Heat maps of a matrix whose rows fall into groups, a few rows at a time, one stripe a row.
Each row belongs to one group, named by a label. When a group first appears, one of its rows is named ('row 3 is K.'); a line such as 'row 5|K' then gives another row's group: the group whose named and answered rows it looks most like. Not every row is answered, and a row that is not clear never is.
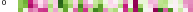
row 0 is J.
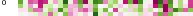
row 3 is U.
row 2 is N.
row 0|J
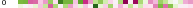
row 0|J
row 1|U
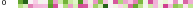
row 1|N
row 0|J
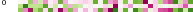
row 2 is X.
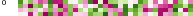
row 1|X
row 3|X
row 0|J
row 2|X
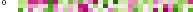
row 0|J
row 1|N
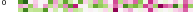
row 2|U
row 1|X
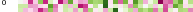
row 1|N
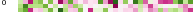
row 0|X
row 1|U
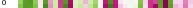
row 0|U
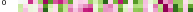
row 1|N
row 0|X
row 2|N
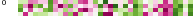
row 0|N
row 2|N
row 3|X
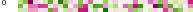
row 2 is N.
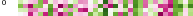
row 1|X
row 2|N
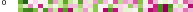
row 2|U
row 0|J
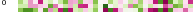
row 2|U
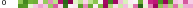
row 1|J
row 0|U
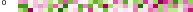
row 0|X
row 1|J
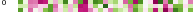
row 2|N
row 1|N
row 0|J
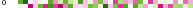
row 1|X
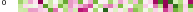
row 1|N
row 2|N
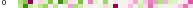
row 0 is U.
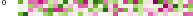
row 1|N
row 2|X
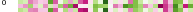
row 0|N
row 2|N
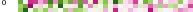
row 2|U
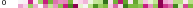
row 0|X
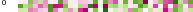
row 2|N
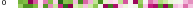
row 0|J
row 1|U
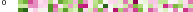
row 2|J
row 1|N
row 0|J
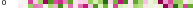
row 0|X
